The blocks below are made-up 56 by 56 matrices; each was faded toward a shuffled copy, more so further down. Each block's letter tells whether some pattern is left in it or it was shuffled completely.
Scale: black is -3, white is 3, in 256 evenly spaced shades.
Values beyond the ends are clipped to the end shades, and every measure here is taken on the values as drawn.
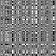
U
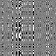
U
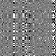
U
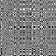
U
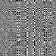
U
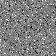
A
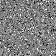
A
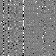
U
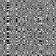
U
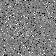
A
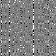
U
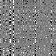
U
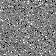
A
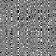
U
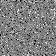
A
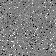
A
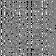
U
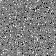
A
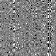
U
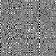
U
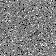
A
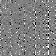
U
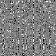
U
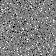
A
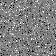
A
